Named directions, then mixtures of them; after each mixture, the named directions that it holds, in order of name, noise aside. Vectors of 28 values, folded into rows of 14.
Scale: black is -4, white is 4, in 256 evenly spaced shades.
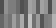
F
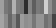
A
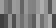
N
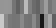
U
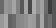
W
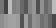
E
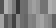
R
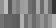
E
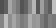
E, F, W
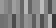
N, U, W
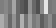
A, F, U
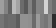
A, N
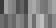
F, R, U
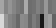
U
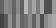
A, F, N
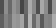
F
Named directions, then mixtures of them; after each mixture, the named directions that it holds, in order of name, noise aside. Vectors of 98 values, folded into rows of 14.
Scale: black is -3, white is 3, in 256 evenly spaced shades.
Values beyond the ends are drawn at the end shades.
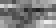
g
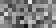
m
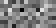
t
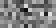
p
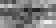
g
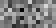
m, t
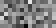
m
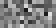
m, p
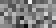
m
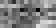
g, t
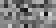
p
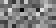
t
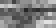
g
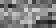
g, m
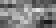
g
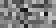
p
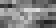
g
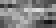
g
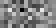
p, t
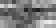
g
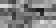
g, p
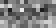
g, t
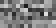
g, p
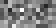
m, t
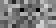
g, t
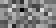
p, t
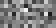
p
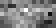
g, p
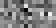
p
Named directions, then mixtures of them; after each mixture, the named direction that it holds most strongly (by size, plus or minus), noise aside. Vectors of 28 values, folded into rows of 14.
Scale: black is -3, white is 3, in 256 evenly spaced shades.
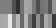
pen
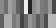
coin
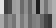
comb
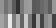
pen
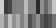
comb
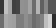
comb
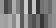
comb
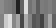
pen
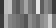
comb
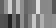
pen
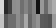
comb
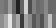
pen
